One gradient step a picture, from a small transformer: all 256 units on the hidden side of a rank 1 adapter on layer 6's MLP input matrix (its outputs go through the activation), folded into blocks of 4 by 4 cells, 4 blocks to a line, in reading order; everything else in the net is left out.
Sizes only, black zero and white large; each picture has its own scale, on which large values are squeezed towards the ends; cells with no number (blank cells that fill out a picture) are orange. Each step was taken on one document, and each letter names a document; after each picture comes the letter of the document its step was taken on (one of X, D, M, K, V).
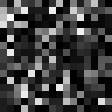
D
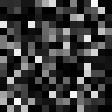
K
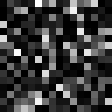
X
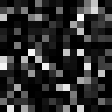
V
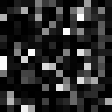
V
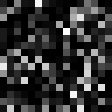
V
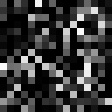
V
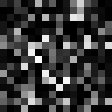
X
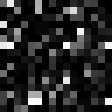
X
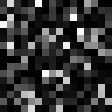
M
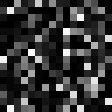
V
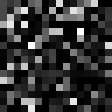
M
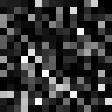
K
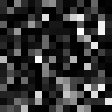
K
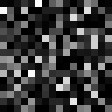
D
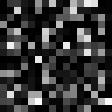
X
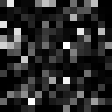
X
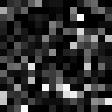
D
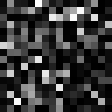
M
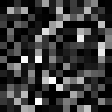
K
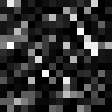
M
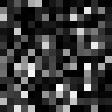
D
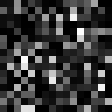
M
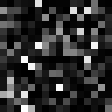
D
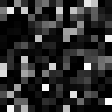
V
